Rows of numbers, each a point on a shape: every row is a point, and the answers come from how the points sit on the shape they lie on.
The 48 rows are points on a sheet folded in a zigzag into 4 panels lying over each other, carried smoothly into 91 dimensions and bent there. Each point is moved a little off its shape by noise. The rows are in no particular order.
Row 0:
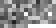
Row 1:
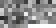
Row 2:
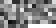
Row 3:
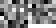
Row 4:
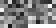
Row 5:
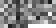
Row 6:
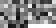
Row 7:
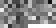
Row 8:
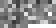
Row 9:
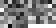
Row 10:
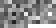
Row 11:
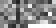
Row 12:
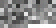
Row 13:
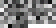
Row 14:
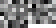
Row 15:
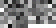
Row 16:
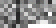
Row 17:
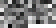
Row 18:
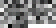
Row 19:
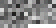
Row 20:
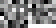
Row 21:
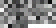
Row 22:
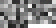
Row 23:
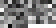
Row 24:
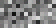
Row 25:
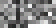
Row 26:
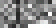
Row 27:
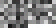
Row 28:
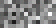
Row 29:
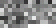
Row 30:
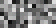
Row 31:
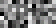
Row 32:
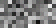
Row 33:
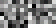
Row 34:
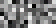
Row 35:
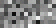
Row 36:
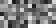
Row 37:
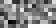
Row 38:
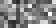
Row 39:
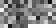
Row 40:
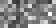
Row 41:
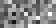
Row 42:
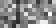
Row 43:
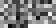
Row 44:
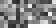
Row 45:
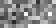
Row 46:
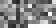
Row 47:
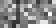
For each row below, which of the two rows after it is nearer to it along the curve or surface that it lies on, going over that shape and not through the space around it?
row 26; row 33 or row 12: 33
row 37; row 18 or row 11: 11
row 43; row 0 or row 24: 0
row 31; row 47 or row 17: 47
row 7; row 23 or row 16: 23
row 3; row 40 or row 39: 40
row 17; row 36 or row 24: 24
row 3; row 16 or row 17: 16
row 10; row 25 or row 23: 23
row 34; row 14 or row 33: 33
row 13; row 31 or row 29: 29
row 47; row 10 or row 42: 42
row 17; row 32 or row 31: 32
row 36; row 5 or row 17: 5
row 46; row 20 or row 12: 20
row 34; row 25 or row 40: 25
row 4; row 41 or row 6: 41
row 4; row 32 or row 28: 32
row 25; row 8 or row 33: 33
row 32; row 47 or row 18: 18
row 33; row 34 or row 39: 34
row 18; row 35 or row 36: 35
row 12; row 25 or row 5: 5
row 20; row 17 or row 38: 38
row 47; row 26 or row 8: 26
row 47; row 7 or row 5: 5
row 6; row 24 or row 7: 7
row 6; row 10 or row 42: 42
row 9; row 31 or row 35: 35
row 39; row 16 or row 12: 12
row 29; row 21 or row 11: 21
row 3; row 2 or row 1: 2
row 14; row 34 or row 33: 33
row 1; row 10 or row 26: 10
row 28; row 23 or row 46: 23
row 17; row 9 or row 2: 9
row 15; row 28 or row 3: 28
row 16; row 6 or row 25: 25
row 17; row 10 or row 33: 10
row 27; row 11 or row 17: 11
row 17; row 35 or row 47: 35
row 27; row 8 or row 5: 5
